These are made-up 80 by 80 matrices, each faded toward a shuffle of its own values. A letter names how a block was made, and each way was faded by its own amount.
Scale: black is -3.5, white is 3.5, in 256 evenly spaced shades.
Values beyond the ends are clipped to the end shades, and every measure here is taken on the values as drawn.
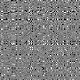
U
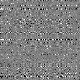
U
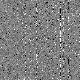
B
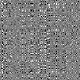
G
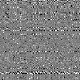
U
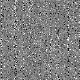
B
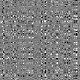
G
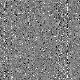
B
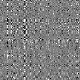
G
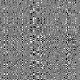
G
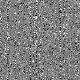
B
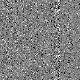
B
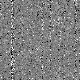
B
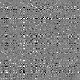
U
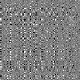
G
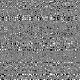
U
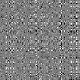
G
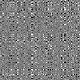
G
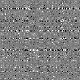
U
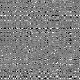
U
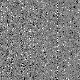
B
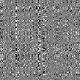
G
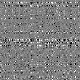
U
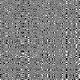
G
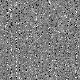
B
